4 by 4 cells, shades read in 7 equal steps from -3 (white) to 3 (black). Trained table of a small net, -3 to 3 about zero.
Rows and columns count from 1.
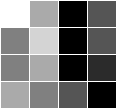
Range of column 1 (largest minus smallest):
3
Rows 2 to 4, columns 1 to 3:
0 -2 3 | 0 -1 3 | -1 0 1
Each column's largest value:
0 0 3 3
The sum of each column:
-4 -4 10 7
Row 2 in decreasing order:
3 1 0 -2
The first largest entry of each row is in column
3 3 3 4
